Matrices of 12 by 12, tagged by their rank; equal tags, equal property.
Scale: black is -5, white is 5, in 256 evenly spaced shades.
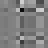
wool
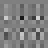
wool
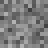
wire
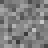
wire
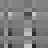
wool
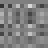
wool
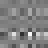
wool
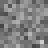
wire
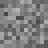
wire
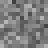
wire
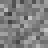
wire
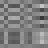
wool
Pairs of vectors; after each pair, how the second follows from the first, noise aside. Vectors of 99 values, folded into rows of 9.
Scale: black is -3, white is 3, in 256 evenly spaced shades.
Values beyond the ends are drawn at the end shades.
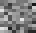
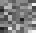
negated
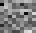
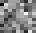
sign-scrambled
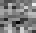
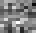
negated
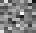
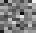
negated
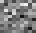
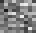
sign-scrambled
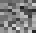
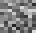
negated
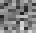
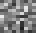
negated
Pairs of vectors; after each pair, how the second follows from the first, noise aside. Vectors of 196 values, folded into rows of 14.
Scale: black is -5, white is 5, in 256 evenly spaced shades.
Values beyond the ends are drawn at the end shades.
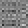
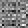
scaled up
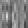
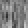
negated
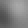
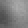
copied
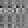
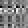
scaled up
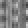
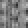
negated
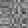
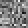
scaled up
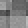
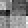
scaled up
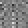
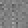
shrunk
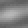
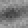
negated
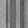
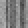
copied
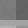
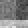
scaled up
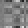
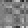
copied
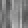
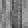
negated
